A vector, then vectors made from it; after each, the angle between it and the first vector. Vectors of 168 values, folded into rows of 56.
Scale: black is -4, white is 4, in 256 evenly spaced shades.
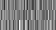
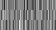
nearly parallel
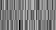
nearly opposite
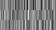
partly aligned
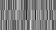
partly aligned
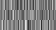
partly aligned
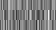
orthogonal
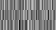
nearly opposite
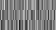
nearly opposite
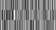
orthogonal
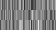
partly aligned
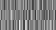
nearly parallel
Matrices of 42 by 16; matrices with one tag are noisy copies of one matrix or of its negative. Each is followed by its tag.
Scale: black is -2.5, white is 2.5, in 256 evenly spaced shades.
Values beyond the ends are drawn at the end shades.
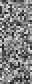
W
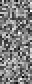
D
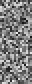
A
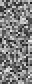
A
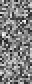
D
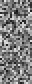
D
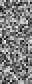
A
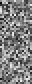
W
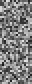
A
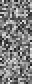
D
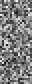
D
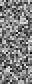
A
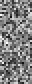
D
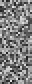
A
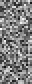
A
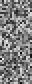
D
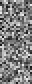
W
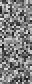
W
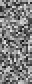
A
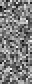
A
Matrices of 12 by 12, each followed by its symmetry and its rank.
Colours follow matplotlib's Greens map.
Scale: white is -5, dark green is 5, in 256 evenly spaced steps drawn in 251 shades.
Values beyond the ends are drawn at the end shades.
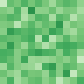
neither, full rank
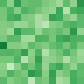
neither, full rank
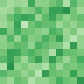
symmetric, full rank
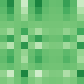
neither, rank one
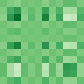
symmetric, rank one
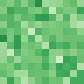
symmetric, full rank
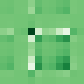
symmetric, rank one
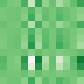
neither, rank one
